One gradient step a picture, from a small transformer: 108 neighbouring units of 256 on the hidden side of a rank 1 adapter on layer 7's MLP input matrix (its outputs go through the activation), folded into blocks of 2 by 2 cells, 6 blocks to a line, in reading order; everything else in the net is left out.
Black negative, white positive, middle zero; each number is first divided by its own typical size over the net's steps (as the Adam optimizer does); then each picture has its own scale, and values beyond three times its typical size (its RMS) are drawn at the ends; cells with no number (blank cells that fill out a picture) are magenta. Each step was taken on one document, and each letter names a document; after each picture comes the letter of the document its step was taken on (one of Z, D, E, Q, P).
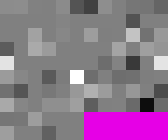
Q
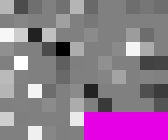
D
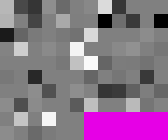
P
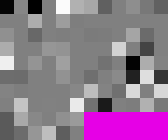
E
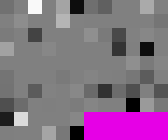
E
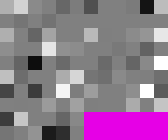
D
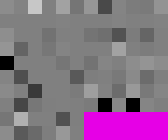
E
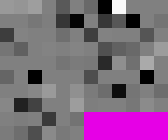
P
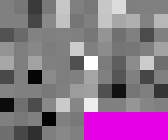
P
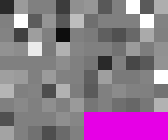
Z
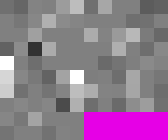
Q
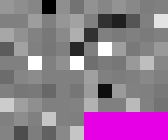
P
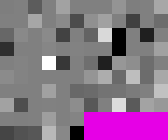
P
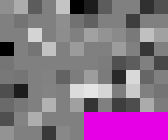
Q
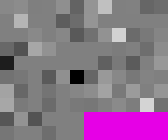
Q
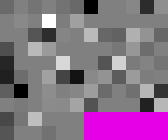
Q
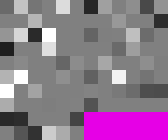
D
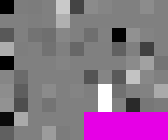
E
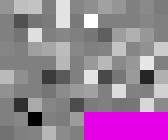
Z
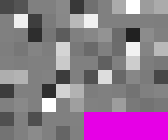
Z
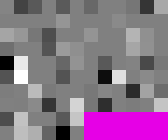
D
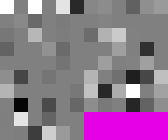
E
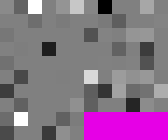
E
